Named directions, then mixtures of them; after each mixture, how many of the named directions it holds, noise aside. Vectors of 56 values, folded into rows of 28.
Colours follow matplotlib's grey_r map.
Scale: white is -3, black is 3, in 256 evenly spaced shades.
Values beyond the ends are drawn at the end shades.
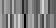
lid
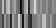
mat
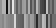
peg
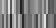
three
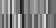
three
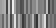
three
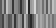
three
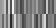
three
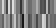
two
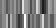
two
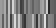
three
